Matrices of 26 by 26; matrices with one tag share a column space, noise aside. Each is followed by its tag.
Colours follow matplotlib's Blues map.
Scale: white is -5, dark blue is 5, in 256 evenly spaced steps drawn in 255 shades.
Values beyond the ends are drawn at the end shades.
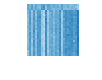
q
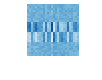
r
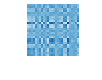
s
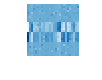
r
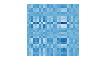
s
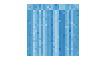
q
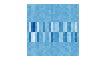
r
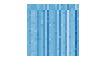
q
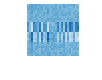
r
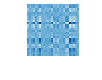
s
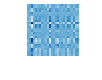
s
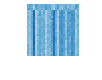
q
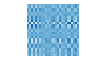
s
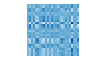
s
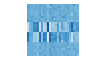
r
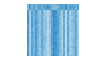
q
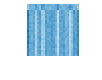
q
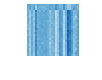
q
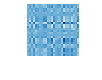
s
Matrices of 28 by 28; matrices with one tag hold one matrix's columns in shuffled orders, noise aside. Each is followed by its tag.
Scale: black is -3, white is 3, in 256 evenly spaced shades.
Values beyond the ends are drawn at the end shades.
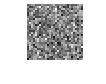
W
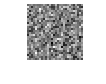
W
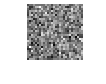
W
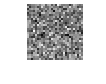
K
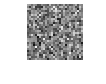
W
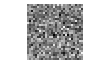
K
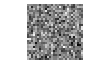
W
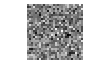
K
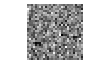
W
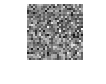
K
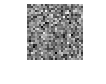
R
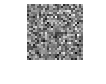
R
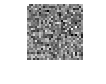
K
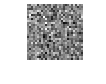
R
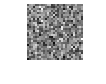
W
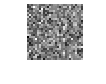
W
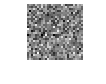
K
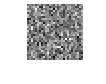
W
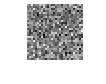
K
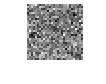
K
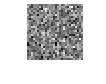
W
